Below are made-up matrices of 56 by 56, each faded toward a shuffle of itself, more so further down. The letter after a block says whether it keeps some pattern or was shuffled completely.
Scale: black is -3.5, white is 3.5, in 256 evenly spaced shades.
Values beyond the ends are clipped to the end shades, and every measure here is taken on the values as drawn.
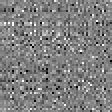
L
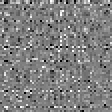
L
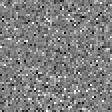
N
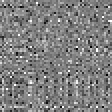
L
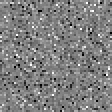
N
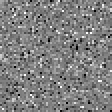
N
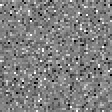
N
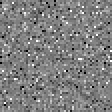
N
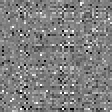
L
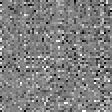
L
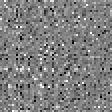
L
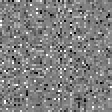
L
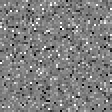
N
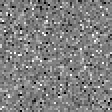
N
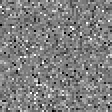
N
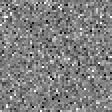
N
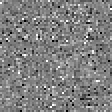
L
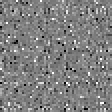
L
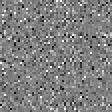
L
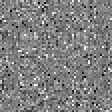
L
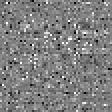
L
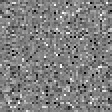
L
